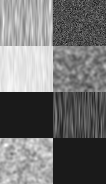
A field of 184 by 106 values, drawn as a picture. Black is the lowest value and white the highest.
The table splits into 4 rows of 2 panels. Panel 1,1: high, streaked downward. Panel 1,2: low, fine-grained. Panel 2,1: very high, streaked downward, faint in contrast. Panel 2,2: middling, blotchy. Panel 3,1: very low, flat. Panel 3,2: low, streaked downward. Panel 4,1: high, blotchy. Panel 4,2: very low, flat.
